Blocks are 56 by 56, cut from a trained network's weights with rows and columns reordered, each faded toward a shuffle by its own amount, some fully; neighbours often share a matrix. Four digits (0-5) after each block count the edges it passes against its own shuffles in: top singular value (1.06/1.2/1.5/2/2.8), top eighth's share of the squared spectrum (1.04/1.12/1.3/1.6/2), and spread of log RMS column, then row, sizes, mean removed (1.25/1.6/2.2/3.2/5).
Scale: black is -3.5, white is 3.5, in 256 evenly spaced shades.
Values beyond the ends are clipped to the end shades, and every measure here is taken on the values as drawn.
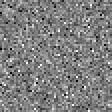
0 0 0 0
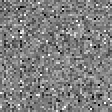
3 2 1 1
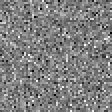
1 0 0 0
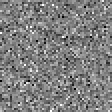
0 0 0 0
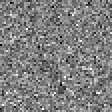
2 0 0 0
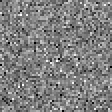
1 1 0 0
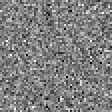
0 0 0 0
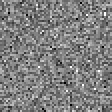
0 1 0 0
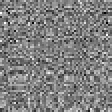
4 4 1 2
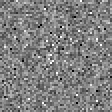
0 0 0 0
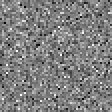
1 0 0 0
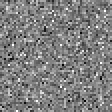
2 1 0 0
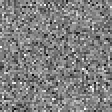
0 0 0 0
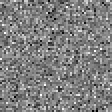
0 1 0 0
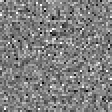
2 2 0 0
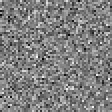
0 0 0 0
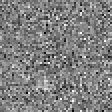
2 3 2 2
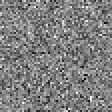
2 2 1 1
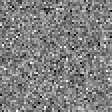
1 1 0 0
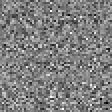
3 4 1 3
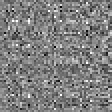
3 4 3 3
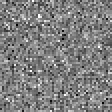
1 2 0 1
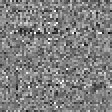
2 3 1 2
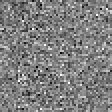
2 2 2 1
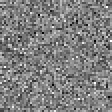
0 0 0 0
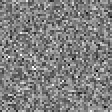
2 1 0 0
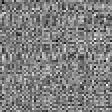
4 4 1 2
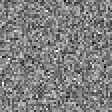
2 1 0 0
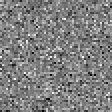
2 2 0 0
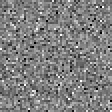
2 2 0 0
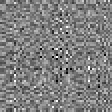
4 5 2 2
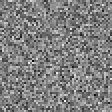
1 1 0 0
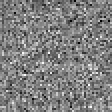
2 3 2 1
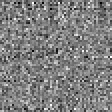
3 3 0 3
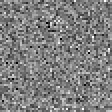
1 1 0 0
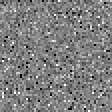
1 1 0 0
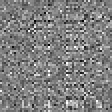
4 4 3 2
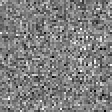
3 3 1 1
